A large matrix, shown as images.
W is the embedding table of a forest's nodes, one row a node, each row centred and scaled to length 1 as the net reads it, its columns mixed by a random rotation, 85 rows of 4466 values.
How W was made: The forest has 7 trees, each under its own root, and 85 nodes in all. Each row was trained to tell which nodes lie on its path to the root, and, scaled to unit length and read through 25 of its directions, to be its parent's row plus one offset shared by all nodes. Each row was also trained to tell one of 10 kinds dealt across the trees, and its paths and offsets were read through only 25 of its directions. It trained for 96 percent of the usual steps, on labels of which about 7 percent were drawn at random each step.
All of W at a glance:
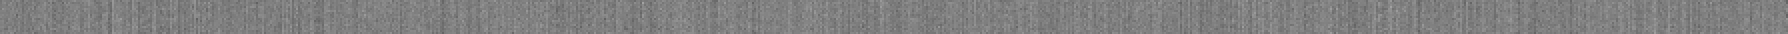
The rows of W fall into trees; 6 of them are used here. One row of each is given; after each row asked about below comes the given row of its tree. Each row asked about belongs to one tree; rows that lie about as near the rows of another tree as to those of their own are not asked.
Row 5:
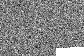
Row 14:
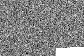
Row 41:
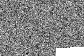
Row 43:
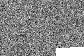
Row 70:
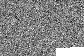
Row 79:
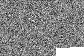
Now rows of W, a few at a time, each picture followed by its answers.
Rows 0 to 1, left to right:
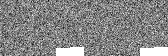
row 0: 70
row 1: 14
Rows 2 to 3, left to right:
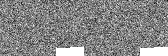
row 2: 41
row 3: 79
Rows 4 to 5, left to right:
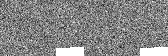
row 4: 41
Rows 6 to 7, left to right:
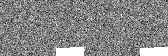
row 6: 79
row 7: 5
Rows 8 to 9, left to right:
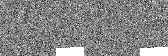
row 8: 79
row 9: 70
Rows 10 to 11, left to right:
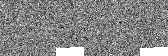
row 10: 79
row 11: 5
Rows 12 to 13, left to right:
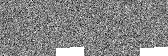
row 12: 70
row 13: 41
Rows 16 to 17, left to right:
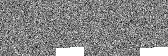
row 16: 5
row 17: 5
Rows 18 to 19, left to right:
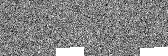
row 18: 70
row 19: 41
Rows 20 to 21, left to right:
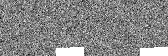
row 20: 43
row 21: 41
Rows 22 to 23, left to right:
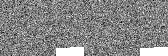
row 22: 5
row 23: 5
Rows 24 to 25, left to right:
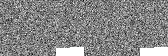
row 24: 79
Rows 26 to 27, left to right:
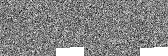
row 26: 70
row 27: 5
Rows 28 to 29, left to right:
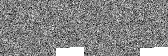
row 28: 79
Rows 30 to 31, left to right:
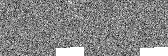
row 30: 70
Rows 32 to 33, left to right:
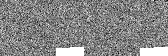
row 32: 41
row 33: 79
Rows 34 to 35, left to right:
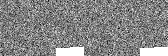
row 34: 70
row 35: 70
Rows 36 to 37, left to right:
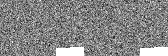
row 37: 41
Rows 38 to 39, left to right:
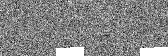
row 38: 70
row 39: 43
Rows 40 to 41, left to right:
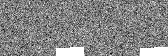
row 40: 70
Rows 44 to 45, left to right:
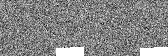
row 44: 70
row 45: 79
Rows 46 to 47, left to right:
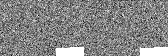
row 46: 5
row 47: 79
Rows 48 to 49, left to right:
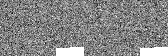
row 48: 5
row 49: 79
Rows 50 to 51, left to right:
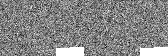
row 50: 43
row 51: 79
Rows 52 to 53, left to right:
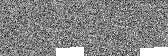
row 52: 70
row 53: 79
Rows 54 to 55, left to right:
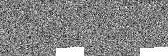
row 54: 41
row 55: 41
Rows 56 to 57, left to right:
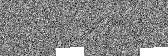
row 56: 70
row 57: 14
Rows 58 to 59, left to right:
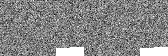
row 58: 79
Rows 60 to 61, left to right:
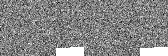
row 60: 5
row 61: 5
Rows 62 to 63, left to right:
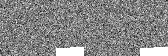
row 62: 41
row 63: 5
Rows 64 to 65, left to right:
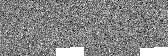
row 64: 70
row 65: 79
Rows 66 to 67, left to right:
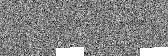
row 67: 5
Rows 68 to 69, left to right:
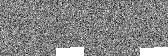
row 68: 41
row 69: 79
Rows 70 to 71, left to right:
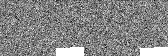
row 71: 79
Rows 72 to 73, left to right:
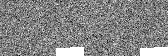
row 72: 70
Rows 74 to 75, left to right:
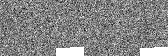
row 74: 70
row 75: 5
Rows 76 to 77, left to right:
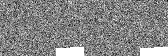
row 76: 70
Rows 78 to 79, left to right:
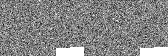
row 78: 5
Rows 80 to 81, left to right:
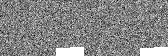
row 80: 5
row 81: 5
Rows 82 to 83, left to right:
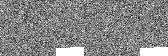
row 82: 79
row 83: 43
